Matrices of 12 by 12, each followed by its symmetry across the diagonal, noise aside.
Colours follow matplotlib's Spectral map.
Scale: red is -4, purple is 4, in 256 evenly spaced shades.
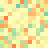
antisymmetric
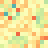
symmetric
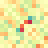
symmetric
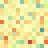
antisymmetric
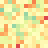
symmetric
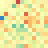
antisymmetric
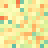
symmetric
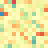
antisymmetric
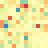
antisymmetric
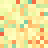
symmetric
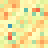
symmetric
